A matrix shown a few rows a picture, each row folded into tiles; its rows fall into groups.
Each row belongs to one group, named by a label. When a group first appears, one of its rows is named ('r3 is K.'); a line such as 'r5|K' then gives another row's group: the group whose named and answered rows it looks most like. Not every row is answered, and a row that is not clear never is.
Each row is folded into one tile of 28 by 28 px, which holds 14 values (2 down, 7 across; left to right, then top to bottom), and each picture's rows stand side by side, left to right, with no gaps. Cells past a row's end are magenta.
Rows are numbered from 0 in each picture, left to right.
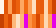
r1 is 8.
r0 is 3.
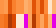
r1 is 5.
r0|8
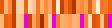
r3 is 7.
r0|8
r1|8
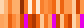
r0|7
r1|3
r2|7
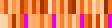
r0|7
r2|5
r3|7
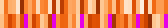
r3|8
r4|7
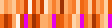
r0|3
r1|3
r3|8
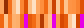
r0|7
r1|8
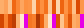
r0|8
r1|8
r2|7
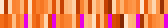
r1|3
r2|7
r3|7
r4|3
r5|7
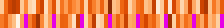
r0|5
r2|3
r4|8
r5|8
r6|7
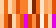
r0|3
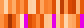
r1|8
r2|5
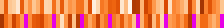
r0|7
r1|8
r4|7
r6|7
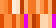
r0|7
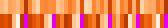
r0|3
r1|8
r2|8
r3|8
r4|8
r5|3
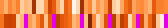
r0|8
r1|7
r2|8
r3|3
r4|8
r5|8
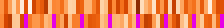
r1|5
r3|8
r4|5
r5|3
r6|3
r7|7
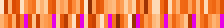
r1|7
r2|3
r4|3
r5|7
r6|3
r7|3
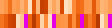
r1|5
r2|7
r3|8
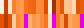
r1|5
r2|7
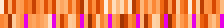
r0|3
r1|5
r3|5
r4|7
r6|5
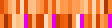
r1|8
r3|7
